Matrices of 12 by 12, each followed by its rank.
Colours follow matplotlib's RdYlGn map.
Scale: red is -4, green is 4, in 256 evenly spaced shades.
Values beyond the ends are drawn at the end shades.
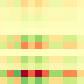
one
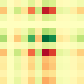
one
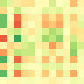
two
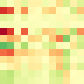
two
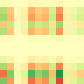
one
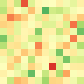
full rank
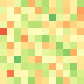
full rank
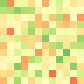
full rank
